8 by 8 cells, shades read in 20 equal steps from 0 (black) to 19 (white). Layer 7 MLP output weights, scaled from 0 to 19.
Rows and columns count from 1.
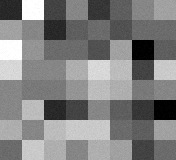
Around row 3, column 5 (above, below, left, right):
8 16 8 12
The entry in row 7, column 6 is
8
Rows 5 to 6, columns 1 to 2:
10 9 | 10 14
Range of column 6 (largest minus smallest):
8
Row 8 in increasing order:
5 8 8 10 12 13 13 15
